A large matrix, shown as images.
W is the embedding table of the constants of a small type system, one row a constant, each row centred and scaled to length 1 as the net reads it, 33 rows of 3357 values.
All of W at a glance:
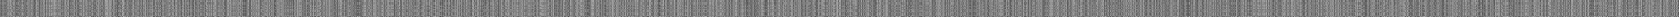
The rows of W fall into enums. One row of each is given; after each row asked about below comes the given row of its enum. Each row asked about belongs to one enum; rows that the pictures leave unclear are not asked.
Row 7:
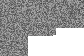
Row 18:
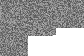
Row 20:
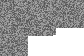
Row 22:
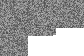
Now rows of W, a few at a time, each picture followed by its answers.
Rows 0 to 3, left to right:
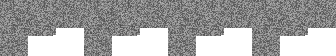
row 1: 22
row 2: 20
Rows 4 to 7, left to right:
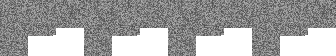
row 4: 7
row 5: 22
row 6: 22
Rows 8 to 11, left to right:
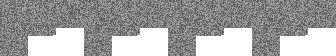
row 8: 7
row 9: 20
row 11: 20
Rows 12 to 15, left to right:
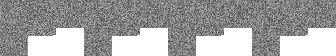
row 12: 18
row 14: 7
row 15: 20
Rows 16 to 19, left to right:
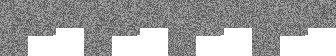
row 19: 7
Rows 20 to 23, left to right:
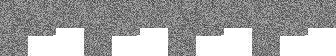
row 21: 18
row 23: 18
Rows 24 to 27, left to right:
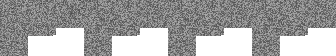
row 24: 7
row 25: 20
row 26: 20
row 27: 20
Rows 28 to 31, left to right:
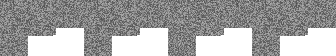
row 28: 20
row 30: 18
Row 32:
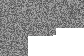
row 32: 7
